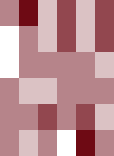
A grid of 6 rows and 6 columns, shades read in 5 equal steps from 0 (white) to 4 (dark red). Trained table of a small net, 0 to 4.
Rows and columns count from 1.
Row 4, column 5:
2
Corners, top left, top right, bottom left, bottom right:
2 3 2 2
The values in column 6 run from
1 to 3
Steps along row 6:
down up down up down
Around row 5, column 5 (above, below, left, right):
2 4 2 1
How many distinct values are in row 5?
3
